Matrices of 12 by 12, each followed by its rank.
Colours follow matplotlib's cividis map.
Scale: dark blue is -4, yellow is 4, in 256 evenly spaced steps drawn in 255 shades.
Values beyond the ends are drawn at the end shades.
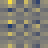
one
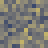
full rank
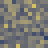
full rank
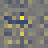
two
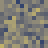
full rank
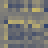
two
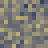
full rank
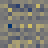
two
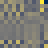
two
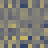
two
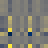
one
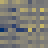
two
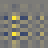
one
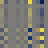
one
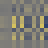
one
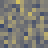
full rank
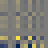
one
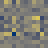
two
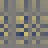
one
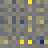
two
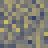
full rank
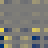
one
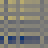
one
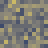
full rank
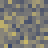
full rank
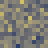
full rank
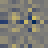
two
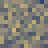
full rank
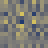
two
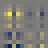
one
